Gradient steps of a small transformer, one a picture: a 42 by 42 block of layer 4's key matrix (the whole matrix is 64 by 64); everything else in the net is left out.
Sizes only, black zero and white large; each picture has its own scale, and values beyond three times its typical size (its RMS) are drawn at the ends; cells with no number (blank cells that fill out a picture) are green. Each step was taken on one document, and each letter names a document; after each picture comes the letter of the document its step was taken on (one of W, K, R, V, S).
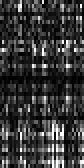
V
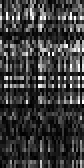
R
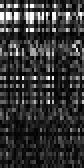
R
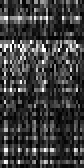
V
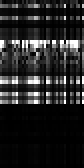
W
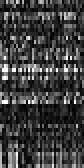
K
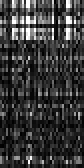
K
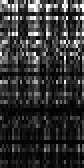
W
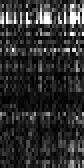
R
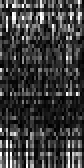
K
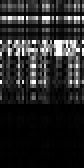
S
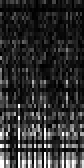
K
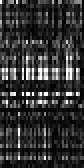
K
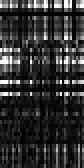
W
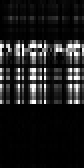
S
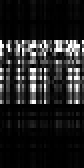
S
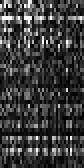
V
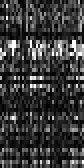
R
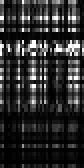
S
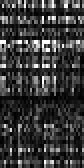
V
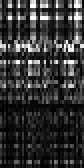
S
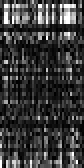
K
